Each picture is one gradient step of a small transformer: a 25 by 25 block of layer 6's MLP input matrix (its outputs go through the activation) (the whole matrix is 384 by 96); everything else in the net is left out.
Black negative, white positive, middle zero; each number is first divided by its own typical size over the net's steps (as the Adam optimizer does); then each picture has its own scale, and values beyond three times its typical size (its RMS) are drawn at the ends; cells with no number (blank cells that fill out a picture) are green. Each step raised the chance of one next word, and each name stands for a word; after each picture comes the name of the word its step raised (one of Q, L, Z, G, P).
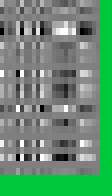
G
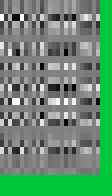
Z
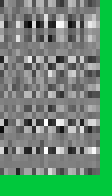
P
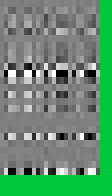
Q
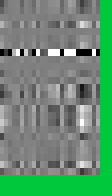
P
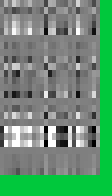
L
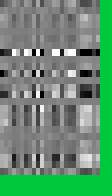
P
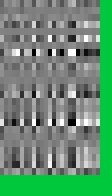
P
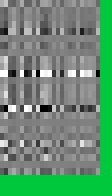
G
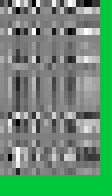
L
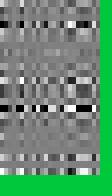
Q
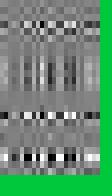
G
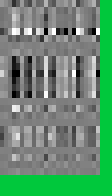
G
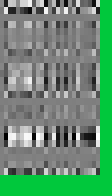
L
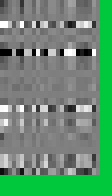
P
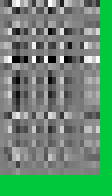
L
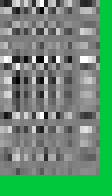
L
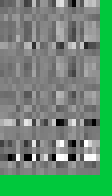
G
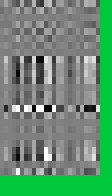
G
